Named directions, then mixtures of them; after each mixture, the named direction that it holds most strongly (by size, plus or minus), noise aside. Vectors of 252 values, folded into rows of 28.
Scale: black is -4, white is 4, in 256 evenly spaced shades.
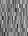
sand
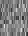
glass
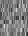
glass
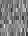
glass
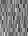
sand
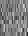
glass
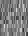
glass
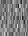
sand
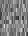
glass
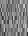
sand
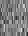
glass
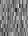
sand
